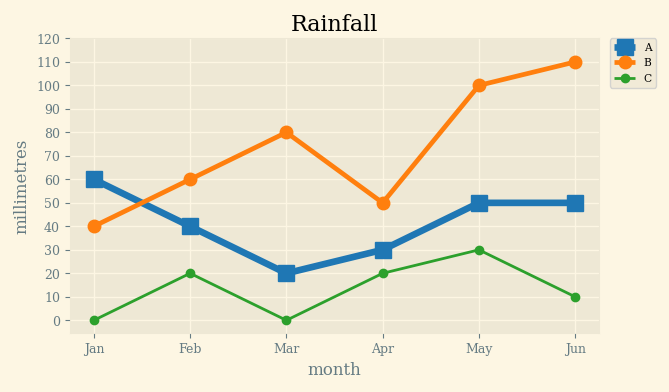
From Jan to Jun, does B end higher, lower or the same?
higher
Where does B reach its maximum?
Jun
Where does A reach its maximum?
Jan
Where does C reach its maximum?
May
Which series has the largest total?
B
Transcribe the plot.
Title: Rainfall
x-axis: month, ticks Jan Feb Mar Apr May Jun
y-axis: millimetres, ticks 0 10 20 30 40 50 60 70 80 90 100 110 120
Legend: A, B, C
Values:
A: 60 40 20 30 50 50
B: 40 60 80 50 100 110
C: 0 20 0 20 30 10
